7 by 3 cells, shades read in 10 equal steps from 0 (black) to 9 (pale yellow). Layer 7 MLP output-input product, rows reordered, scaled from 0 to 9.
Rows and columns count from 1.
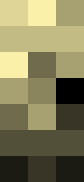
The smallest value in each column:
1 2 0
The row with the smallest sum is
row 7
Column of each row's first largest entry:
2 1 1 1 2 1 2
